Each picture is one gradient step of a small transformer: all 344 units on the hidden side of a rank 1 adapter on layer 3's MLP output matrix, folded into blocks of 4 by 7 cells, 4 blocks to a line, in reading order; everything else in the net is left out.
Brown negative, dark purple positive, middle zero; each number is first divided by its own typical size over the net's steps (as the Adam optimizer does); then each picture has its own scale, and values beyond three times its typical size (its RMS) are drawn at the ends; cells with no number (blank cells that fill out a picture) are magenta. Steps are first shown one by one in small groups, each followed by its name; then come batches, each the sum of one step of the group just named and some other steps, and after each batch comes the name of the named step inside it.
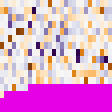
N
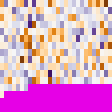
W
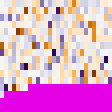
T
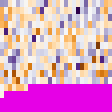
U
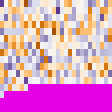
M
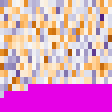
M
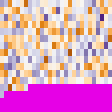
M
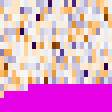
U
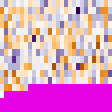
U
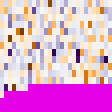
N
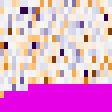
N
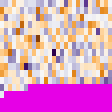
W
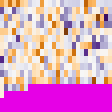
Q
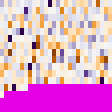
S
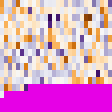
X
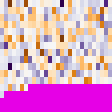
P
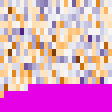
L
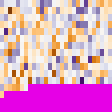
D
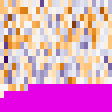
X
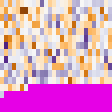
X
